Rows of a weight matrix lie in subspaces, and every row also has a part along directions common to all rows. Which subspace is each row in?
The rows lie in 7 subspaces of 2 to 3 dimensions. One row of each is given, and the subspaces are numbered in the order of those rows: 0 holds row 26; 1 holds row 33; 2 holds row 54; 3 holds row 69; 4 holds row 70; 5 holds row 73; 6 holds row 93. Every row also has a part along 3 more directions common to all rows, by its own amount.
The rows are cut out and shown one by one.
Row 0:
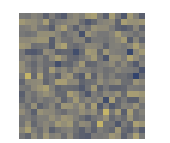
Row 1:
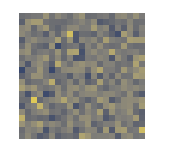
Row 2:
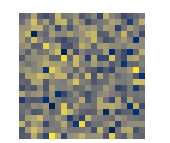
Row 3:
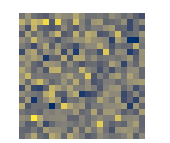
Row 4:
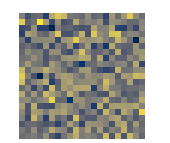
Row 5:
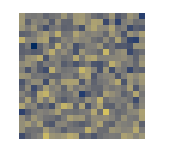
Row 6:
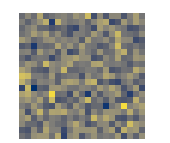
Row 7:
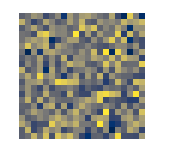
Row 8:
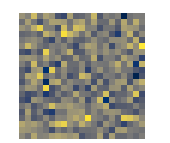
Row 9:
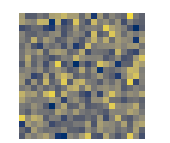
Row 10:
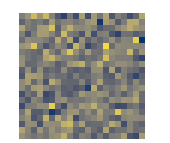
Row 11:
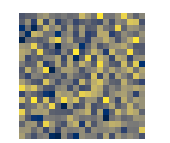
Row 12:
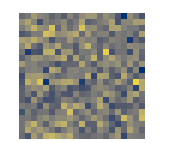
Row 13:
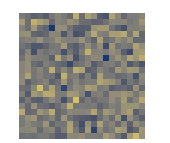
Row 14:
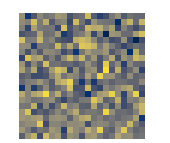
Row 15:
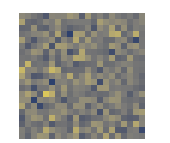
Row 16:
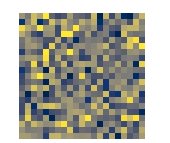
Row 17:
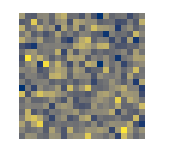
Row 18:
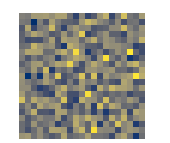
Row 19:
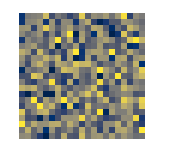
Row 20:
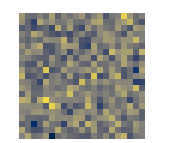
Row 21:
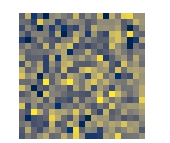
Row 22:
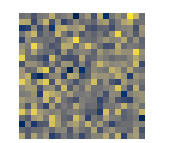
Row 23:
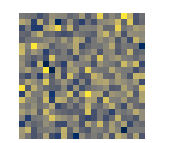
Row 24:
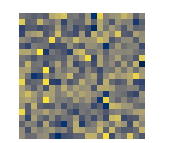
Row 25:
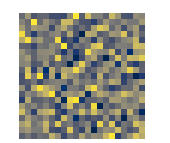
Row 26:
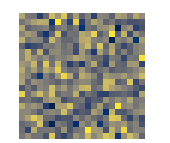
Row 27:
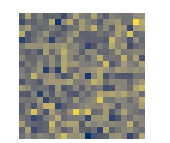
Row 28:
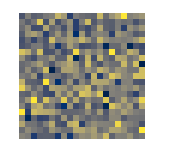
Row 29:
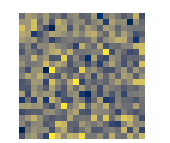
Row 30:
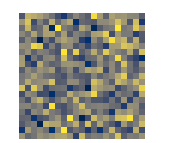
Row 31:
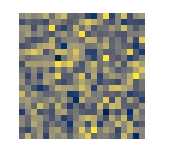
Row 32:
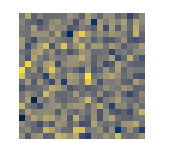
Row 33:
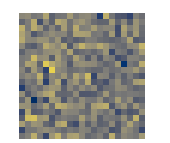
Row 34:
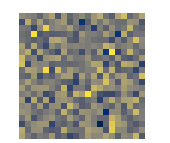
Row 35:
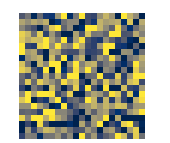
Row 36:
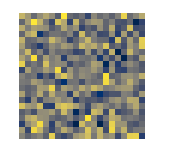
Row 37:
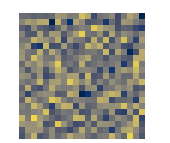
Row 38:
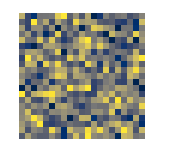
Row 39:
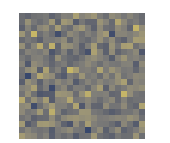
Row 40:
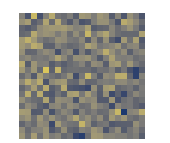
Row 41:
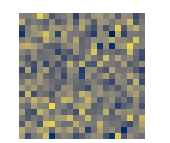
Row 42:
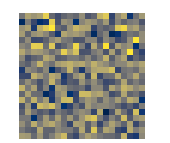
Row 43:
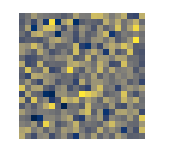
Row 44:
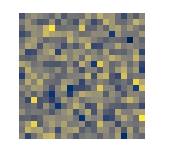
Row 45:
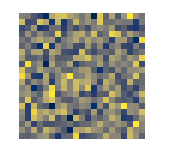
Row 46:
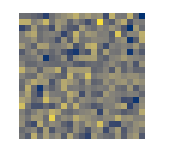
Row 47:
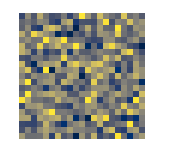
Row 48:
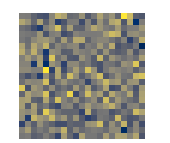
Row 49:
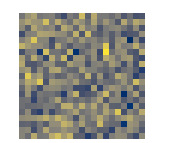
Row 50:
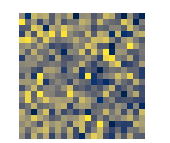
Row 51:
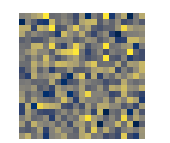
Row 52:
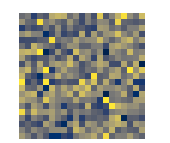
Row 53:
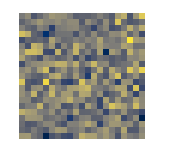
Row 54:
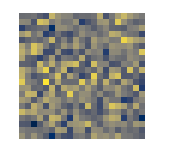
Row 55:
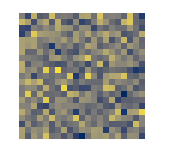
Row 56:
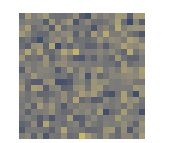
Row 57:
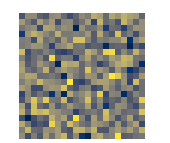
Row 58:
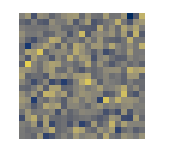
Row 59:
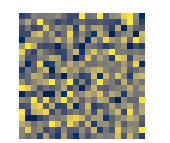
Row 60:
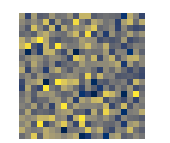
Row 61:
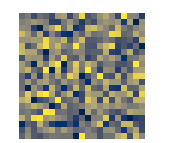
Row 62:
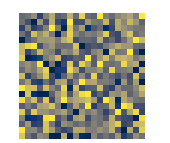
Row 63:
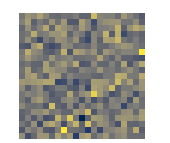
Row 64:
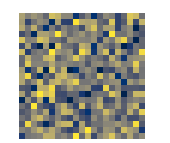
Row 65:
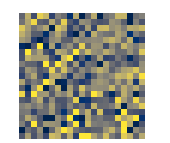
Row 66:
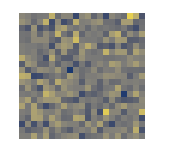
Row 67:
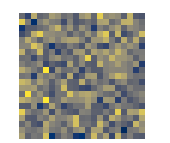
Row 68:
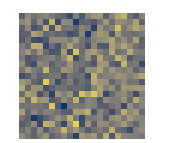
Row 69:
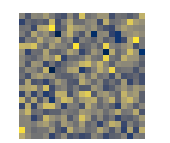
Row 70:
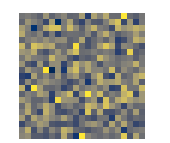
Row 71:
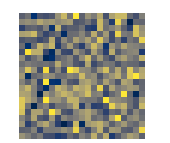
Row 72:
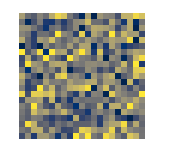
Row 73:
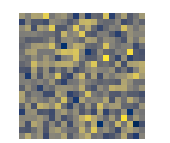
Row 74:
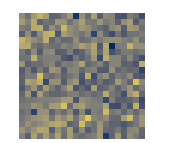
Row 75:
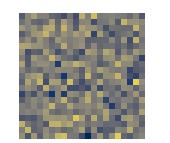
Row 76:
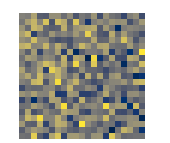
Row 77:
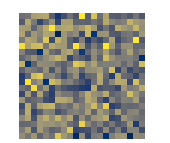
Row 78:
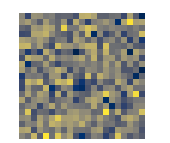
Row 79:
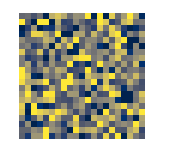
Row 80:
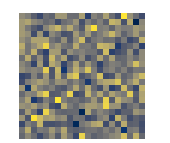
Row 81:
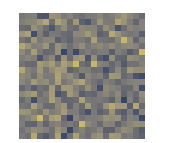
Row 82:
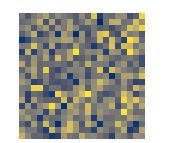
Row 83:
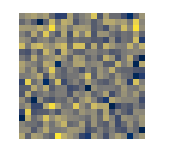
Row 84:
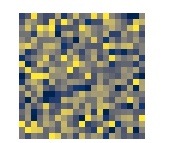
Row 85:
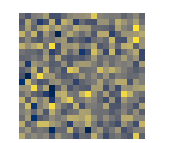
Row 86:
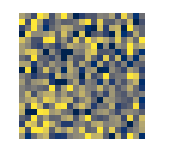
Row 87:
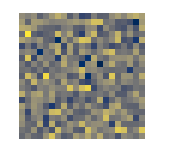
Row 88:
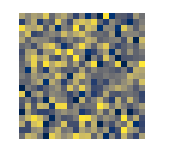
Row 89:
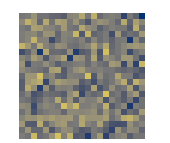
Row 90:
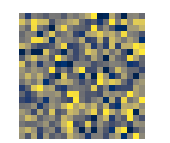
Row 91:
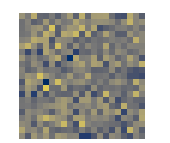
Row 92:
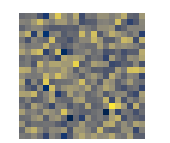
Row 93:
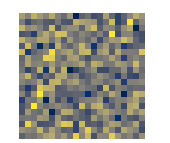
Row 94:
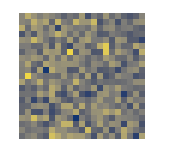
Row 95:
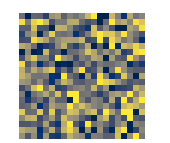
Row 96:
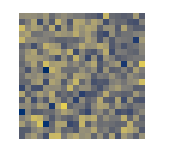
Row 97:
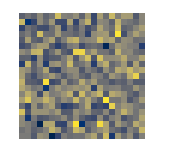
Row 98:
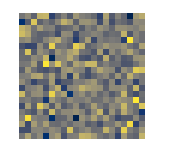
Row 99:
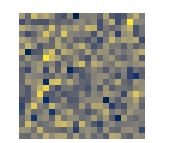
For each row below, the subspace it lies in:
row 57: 1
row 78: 3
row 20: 2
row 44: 2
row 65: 3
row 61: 4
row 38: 3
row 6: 4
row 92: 2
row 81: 2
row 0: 5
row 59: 1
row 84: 2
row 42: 5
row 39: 6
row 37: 1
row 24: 0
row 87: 1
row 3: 6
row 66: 2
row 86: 0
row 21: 0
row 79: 4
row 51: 5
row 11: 1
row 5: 2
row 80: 4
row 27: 0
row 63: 3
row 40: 0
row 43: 2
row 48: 4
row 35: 4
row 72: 6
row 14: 3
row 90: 5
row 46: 6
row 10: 6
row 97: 0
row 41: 0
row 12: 2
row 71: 6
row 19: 1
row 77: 4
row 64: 6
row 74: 0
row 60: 3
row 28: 1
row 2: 2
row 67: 0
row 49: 6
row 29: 3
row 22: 2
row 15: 1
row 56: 3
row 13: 5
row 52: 2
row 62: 3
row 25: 5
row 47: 4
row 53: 2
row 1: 1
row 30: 3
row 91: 3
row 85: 6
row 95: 5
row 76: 2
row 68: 3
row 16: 4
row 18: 5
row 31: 5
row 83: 1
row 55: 0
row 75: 1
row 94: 6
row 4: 5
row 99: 6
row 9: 1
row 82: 5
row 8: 4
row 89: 6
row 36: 0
